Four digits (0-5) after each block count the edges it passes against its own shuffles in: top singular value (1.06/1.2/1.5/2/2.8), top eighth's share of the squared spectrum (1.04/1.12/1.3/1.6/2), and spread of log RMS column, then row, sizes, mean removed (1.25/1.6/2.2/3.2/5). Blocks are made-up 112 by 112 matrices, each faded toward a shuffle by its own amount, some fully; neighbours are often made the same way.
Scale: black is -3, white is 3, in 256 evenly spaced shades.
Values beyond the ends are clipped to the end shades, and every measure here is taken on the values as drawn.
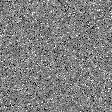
0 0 0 0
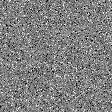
0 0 0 0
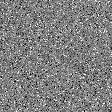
0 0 0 0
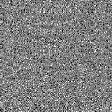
4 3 2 2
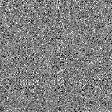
4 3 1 2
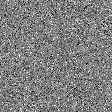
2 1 0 0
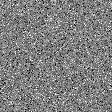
0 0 0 0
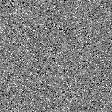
3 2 0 1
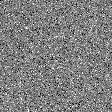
2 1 0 0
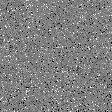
2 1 0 0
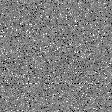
3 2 0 1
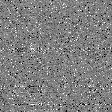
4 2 0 1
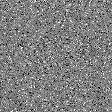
3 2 0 1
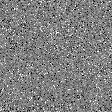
2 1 0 1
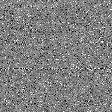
3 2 1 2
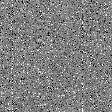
1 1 2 0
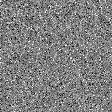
3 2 0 0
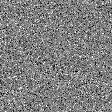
2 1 0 0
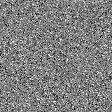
1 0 0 0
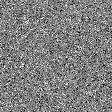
1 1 0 0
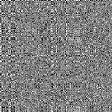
5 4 3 3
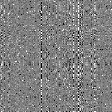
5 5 4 2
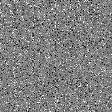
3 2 2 0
